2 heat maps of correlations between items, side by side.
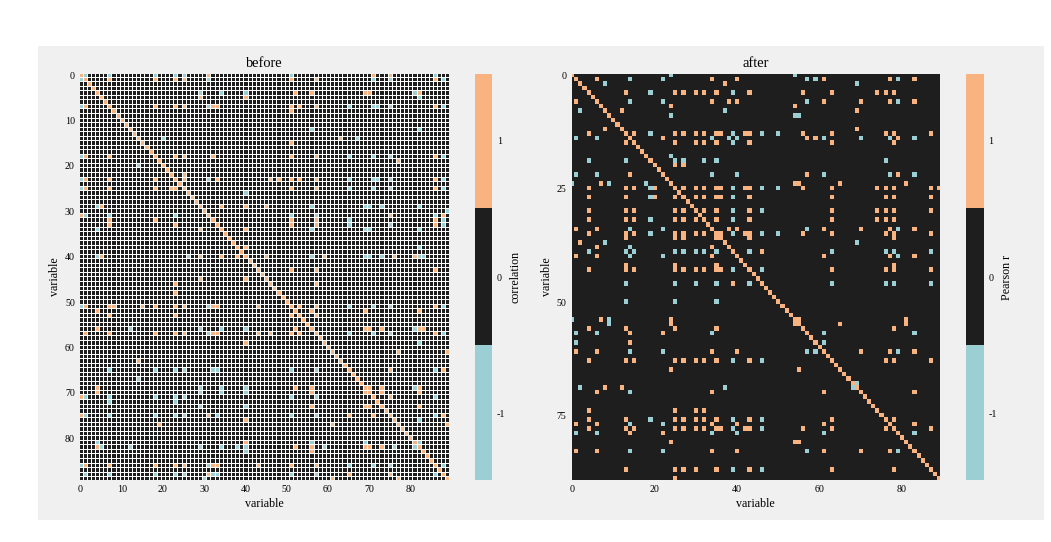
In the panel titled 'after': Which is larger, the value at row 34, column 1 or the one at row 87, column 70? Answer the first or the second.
the first
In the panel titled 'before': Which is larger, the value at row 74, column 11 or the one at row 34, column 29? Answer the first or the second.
the second
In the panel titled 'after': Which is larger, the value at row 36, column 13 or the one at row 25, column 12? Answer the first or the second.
the first
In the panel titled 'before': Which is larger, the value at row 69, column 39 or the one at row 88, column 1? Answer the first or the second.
the first
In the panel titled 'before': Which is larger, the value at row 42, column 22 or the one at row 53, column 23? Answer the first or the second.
the second
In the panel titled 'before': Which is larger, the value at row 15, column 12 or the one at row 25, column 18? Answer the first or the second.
the second
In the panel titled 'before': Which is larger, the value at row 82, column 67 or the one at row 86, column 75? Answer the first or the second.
the first
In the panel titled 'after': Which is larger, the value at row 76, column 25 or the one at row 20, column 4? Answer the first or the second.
the first
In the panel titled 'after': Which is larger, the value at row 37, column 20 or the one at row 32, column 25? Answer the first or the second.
the second
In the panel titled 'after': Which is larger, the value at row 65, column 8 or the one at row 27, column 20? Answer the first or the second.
the second
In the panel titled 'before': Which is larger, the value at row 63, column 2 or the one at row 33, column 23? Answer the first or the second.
the second
